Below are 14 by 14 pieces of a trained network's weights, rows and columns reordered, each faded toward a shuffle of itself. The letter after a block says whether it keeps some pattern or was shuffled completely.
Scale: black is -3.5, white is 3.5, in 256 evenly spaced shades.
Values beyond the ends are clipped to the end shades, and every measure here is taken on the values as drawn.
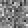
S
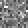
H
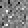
H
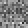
S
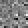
S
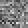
S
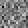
S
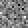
H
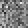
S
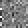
S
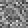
H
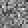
H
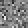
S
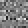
S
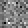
S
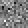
H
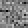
S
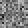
H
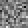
S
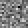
H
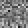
S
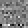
S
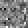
S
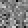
S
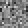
H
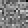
S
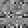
S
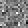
S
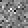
H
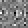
S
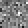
H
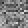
S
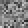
H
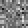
S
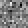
S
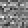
S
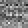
S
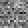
S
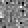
H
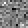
H
